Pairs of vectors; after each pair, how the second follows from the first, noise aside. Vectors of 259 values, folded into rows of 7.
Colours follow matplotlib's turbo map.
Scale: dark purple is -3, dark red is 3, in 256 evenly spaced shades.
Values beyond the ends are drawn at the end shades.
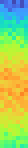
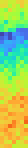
wrapped around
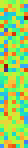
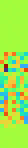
partly zeroed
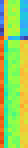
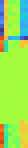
partly zeroed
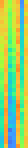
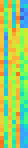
wrapped around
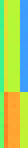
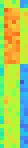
wrapped around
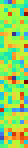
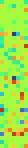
partly zeroed
